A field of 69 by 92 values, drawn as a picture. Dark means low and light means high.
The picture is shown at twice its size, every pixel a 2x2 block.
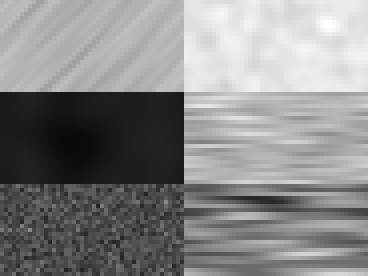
The table splits into 3 rows of 2 panels. Panel 1,1: high, slanting up to the right, faint in contrast. Panel 1,2: very high, blotchy, faint in contrast. Panel 2,1: very low, smooth, faint in contrast. Panel 2,2: high, streaked across. Panel 3,1: low, fine-grained. Panel 3,2: middling, streaked across, strong in contrast.
